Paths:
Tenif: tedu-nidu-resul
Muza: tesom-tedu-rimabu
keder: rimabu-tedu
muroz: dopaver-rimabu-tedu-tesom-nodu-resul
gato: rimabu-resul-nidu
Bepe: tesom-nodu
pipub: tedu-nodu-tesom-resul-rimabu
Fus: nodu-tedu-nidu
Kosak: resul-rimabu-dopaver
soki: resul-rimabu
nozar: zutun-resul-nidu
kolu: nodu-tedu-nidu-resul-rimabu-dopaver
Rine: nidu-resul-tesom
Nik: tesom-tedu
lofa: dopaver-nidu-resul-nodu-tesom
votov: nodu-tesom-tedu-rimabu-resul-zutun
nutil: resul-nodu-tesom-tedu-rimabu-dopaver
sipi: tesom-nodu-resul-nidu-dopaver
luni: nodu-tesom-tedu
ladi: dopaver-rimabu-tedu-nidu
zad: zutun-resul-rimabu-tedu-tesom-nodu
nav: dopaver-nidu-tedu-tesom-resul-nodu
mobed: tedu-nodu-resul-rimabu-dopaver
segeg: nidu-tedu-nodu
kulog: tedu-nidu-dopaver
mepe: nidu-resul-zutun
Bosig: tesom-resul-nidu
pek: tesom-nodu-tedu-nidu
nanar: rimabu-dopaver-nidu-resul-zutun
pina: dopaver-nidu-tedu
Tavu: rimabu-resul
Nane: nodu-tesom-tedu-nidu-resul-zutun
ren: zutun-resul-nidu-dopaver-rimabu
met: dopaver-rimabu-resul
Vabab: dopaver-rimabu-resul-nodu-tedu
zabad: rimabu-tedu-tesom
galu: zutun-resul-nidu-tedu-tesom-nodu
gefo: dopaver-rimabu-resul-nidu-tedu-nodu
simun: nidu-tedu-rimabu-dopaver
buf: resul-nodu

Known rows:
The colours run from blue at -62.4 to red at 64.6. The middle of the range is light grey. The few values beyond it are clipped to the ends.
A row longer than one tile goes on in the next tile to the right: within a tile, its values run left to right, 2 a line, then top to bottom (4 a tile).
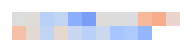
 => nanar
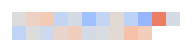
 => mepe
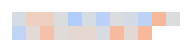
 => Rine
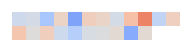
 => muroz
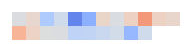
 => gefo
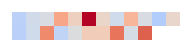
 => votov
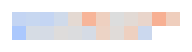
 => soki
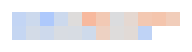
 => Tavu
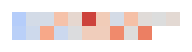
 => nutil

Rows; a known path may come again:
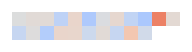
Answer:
ren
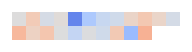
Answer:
nav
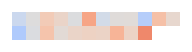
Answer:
Bosig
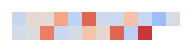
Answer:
pek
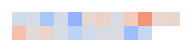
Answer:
Vabab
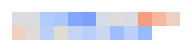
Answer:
nanar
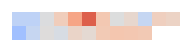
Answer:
zad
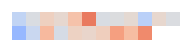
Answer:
buf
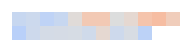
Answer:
Tavu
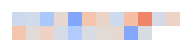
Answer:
muroz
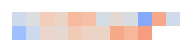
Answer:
galu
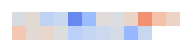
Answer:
gefo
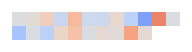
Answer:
nozar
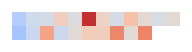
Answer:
nutil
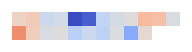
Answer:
pina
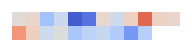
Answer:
ladi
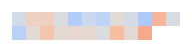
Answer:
Rine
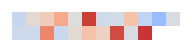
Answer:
Nane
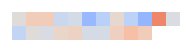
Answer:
mepe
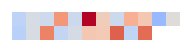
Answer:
pipub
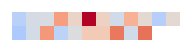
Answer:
votov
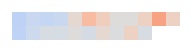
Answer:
soki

